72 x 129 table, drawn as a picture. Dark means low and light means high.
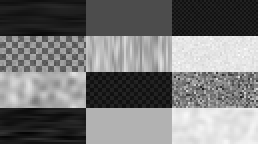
It is made of 4 by 3 panels. Panel 1,1: very low, streaked across, faint in contrast. Panel 1,2: low, flat. Panel 1,3: very low, checkered, faint in contrast. Panel 2,1: middling, checkered, strong in contrast. Panel 2,2: high, streaked downward. Panel 2,3: very high, fine-grained, faint in contrast. Panel 3,1: high, blotchy. Panel 3,2: very low, checkered, faint in contrast. Panel 3,3: middling, fine-grained, strong in contrast. Panel 4,1: very low, streaked across, faint in contrast. Panel 4,2: high, flat. Panel 4,3: very high, blotchy, faint in contrast.
